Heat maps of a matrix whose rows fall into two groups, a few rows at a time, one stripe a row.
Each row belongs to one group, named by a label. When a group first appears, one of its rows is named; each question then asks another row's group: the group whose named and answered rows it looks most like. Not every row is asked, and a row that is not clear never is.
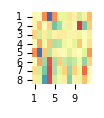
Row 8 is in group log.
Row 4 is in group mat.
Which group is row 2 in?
mat
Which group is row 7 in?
log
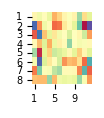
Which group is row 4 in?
log
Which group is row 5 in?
mat
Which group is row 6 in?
log
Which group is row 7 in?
mat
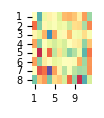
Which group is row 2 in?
mat
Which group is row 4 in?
mat
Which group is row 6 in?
mat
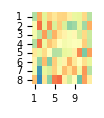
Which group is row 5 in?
mat
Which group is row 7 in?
log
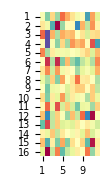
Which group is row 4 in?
log
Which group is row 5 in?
mat
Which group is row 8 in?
log
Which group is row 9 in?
log
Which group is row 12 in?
log
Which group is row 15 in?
log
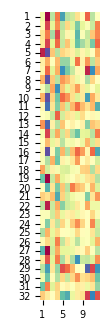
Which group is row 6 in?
mat
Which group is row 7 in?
mat
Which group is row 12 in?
log
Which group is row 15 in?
mat
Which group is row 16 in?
log
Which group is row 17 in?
log
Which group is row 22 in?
mat
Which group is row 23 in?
log
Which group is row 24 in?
log
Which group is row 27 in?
mat
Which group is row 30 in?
log
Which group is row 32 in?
mat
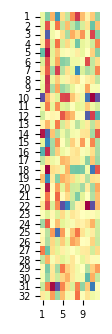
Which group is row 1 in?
log
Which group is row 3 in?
log
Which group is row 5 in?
mat
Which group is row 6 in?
mat
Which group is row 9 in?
mat
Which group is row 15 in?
log
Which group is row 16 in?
mat
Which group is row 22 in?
mat
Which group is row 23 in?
log
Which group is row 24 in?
mat
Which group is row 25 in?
log
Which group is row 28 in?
mat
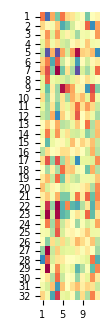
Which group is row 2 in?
mat
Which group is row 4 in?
mat
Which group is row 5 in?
log
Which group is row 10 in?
log
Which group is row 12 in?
log
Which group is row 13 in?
mat
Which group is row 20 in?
mat
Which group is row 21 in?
mat
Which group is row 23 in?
mat
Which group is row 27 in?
mat
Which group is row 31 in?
log
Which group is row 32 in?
log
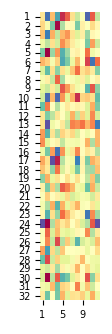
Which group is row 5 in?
mat
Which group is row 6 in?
mat
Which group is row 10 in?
log
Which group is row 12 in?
log
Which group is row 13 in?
log
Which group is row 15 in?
mat
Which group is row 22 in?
log
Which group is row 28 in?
mat
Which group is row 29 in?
log
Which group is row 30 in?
mat
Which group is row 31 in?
log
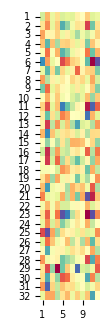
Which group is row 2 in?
mat
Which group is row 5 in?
mat
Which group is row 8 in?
log
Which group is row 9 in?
mat
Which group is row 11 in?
mat
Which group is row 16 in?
mat
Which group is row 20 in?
log
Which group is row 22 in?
mat
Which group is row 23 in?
mat
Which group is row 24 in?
mat
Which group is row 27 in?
log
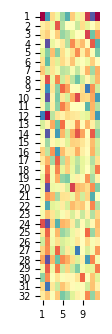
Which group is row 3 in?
mat
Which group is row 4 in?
log
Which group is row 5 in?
log
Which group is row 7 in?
mat
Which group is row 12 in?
mat
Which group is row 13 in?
log
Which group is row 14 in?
log
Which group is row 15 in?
log
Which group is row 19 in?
mat
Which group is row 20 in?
log
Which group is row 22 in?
log
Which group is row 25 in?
mat
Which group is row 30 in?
mat
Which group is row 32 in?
mat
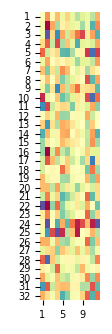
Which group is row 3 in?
log
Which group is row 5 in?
mat
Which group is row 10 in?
mat
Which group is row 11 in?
mat
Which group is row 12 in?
mat
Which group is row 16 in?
mat
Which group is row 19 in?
mat
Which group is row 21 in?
mat
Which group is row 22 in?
mat
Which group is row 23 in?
mat
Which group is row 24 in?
log
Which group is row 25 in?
log
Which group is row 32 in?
mat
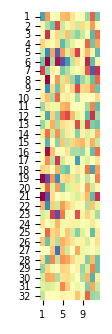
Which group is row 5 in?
log
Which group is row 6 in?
mat
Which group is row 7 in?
mat
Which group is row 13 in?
log
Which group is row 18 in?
mat
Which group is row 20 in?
mat
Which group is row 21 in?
mat
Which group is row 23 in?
log
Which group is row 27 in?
log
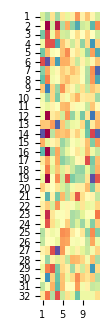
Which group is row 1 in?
log
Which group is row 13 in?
log
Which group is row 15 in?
mat
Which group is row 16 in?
mat
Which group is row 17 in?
mat
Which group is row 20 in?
mat
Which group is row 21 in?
log
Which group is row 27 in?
log
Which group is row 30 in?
log
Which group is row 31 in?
log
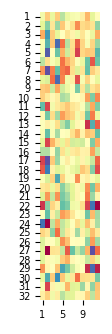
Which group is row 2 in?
log
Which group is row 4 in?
log
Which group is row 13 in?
mat
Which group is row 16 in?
log
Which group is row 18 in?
mat
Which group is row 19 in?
log
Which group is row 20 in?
mat
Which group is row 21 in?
mat
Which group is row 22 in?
mat
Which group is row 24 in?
mat
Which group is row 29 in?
mat
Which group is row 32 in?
mat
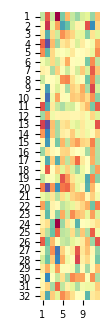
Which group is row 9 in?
log
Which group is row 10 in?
log
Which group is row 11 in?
mat
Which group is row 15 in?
log
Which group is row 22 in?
mat
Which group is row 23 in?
log
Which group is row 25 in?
log
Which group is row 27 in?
log
